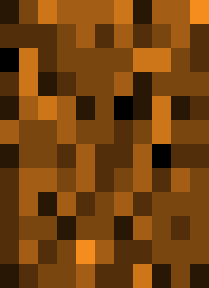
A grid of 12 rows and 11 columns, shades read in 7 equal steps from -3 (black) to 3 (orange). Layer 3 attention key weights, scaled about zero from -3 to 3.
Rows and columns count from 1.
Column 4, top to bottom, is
1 0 0 -1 1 1 -1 0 1 -2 0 0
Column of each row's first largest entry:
11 5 2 2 3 9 5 2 2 8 5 8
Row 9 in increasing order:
-2 -1 -1 -1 0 0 0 0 1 1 1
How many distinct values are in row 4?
5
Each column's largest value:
1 2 2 1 3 1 2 2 2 1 3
